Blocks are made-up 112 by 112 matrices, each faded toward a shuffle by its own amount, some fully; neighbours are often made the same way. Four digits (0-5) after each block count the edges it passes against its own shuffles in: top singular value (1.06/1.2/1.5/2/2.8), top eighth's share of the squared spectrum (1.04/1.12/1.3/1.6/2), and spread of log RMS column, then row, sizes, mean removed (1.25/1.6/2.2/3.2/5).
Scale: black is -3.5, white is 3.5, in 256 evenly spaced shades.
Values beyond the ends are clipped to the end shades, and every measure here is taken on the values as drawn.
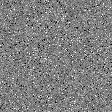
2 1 0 0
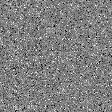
3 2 0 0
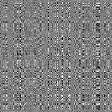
5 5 4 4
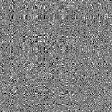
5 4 3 3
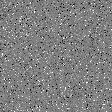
0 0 0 0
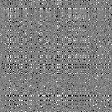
5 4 3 3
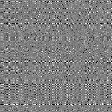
5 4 3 4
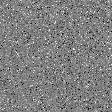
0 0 0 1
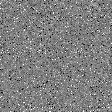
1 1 1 1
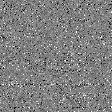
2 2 1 2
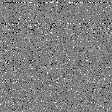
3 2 1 3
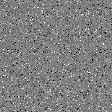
3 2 0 1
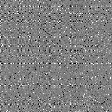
5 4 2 3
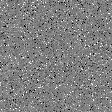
2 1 0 0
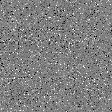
3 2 0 1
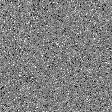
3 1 0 0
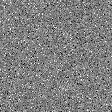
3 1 0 0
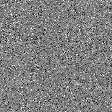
3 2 0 0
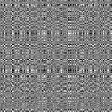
5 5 4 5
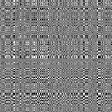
5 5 4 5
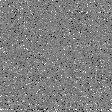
2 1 0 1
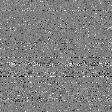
3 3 0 3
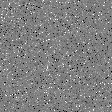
0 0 0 0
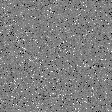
0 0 0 0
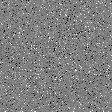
2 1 0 0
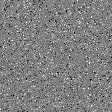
2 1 0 0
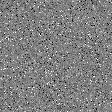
0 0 0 0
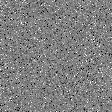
0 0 0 0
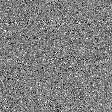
0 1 0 2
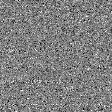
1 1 0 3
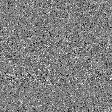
0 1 0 2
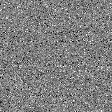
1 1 0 2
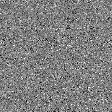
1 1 0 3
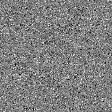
0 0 0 2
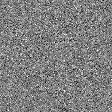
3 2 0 0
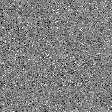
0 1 0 3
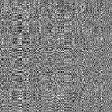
5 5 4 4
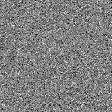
3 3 1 1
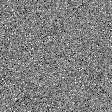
1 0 0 0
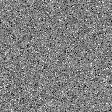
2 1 0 0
